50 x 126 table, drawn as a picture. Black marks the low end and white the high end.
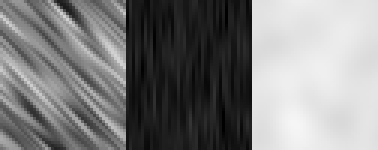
It is made of 1 by 3 panels. Panel 1,1: middling, slanting down to the right, strong in contrast. Panel 1,2: very low, streaked downward, faint in contrast. Panel 1,3: very high, smooth, faint in contrast.
